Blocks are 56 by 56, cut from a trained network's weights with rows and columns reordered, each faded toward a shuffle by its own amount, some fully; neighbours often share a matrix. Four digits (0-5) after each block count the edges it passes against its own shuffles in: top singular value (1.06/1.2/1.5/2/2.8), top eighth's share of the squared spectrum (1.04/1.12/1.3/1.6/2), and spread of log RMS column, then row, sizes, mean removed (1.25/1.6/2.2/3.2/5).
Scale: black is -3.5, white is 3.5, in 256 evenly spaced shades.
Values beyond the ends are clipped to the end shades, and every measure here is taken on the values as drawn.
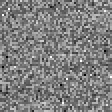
0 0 0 0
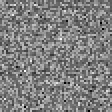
0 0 0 0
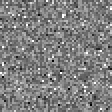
1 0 0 0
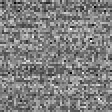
3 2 0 1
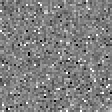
0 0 0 0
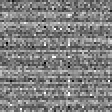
4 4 1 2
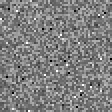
0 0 0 0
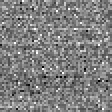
2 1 0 0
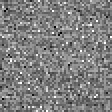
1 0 0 0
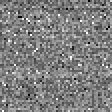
2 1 0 0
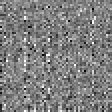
3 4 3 2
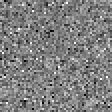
1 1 0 0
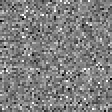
1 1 0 0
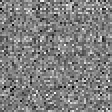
3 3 0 2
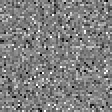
1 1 0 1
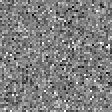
1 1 0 0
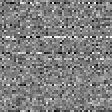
4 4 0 3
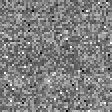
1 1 0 0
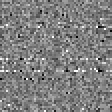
3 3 0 2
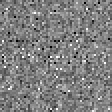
2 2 0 1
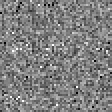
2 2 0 1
